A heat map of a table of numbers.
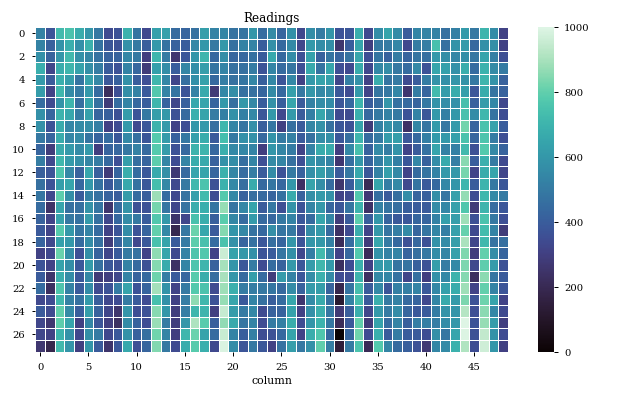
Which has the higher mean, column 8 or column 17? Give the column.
17
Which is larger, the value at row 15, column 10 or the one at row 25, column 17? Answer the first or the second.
the second
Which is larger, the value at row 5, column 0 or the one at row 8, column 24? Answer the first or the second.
the first
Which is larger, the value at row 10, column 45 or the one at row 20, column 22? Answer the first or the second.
the second
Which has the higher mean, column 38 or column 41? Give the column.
41
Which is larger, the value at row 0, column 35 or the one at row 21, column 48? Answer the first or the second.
the first
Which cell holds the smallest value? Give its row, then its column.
26, 31
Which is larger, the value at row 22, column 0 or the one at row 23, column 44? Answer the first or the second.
the second
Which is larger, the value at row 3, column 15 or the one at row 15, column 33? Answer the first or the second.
the second
